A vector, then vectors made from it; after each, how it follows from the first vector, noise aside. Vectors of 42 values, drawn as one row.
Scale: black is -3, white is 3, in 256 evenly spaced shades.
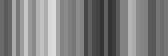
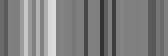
partly zeroed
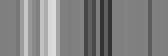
partly zeroed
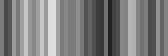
copied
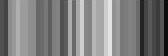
wrapped around
